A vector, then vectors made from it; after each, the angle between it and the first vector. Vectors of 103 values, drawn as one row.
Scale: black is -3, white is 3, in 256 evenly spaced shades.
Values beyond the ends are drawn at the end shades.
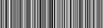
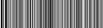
partly aligned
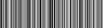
nearly parallel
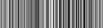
partly opposed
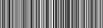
nearly opposite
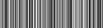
partly aligned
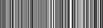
partly opposed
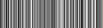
partly aligned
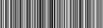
nearly parallel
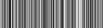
partly opposed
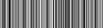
nearly opposite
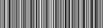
nearly opposite
